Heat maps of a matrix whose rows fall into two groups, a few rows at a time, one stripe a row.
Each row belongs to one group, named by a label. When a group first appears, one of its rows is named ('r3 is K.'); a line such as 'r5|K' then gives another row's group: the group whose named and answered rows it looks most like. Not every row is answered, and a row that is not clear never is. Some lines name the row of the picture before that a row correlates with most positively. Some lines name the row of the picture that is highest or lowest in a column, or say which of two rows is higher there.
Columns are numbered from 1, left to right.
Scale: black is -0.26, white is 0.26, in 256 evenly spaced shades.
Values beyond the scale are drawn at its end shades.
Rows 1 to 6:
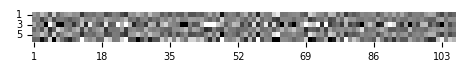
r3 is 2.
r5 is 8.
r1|8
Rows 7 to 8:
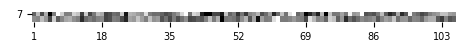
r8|8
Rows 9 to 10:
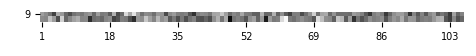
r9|2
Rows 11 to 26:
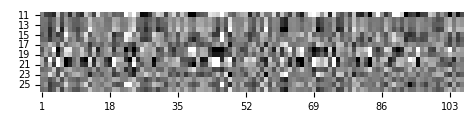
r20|2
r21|2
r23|8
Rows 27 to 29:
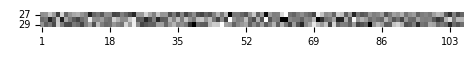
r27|8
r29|2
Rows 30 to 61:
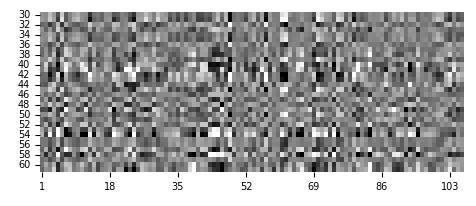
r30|8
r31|8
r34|8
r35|8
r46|2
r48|2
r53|2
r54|2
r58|2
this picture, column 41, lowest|54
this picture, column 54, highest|54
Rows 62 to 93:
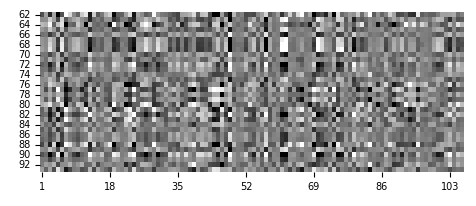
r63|8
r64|2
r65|8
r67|8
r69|8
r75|8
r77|2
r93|2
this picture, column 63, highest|88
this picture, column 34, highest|77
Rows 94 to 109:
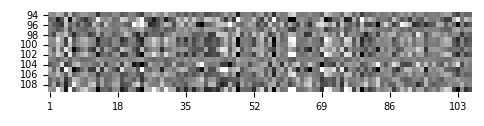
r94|8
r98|2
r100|8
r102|8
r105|2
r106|8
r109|8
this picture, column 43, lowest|109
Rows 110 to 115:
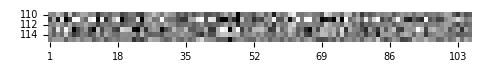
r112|8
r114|2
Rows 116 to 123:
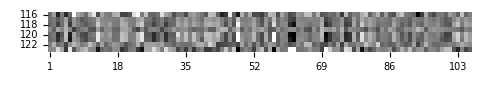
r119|2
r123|8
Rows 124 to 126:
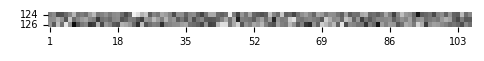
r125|8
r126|2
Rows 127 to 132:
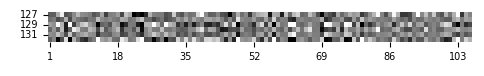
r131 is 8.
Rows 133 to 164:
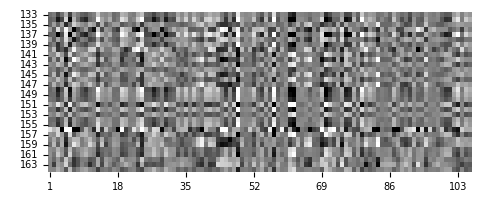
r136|2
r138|2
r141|8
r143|8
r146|8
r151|8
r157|8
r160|8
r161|8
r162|2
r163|2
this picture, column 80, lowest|163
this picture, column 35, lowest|151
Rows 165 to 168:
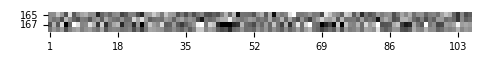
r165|8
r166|2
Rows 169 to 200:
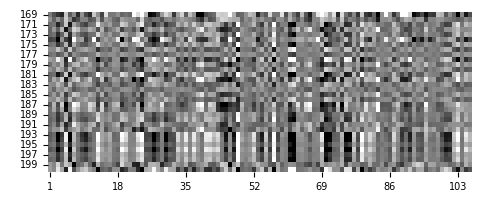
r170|2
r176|8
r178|8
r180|8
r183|8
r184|2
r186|8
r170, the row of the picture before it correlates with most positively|166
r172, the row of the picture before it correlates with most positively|167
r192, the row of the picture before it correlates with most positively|168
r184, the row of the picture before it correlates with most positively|166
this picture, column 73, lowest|169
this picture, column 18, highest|174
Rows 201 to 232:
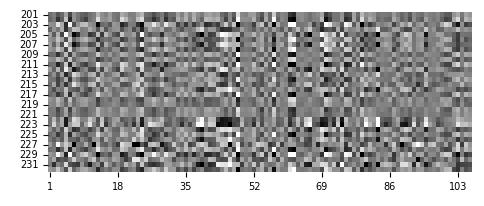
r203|8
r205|2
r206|8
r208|8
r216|2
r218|8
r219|8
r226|2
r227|2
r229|8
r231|2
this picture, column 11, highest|223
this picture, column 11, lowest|231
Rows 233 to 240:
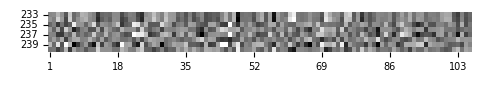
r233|8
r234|8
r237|2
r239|2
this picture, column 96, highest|239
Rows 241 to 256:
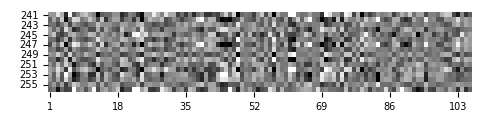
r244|2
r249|8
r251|2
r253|2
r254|2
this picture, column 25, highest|245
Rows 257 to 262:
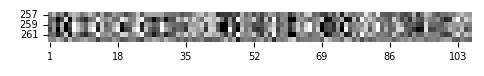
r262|8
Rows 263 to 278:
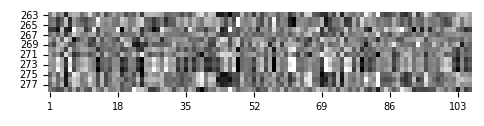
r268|2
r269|2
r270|8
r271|2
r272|8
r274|8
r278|2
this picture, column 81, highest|263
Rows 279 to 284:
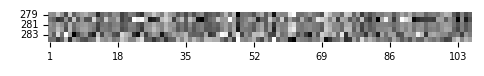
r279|8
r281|8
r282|8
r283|2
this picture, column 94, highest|283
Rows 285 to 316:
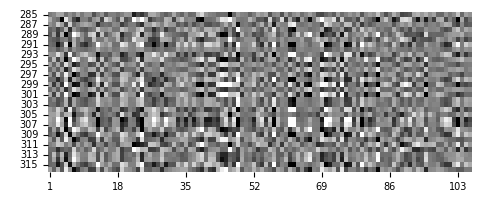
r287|8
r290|2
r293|8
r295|2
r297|2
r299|2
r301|2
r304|8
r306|8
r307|8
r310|2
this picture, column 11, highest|294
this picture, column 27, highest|306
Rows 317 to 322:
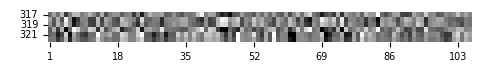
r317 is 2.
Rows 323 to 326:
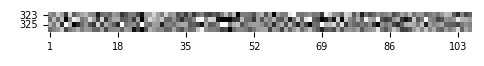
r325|2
